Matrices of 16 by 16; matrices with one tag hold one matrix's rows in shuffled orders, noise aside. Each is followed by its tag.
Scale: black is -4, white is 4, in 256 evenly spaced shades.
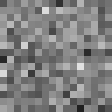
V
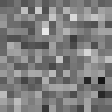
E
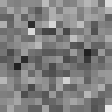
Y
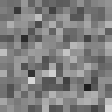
Y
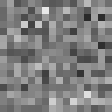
E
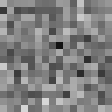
V
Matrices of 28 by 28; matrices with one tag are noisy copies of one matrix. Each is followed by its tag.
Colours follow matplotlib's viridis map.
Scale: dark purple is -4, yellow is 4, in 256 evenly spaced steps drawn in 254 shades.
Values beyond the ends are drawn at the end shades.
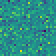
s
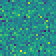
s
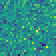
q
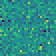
s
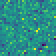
q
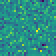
q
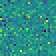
s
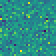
s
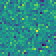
q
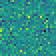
s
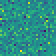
s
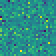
s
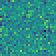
s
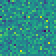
s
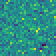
q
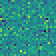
s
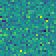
s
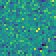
q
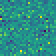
s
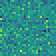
s
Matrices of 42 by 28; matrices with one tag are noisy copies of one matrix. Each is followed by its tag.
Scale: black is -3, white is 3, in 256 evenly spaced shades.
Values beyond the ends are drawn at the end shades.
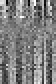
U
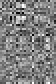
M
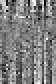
U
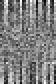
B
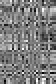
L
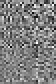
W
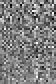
W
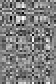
M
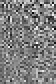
W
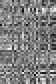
L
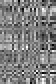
L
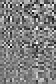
W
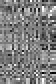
L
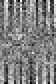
B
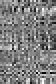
L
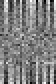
B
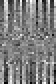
B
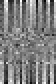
B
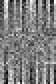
B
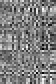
L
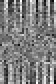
B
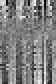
U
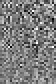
W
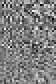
W
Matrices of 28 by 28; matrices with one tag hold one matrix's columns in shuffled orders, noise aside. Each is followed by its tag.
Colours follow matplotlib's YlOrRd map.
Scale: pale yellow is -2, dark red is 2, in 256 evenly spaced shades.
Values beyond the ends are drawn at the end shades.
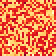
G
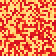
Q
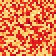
G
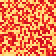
G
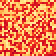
Q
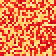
G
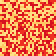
Q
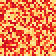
G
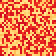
G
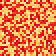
G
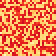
G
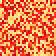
G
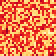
G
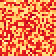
Q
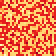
G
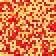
Q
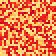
G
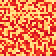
Q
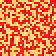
G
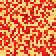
G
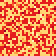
G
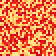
G
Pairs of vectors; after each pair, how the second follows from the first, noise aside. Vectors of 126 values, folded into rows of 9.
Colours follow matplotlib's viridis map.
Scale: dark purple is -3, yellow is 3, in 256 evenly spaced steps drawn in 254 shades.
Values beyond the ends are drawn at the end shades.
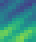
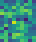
shuffled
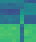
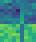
copied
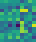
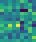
negated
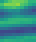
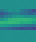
partly zeroed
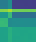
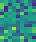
shuffled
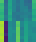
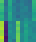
copied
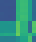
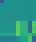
partly zeroed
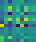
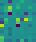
partly zeroed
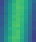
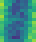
negated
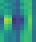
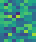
shuffled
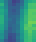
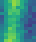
negated
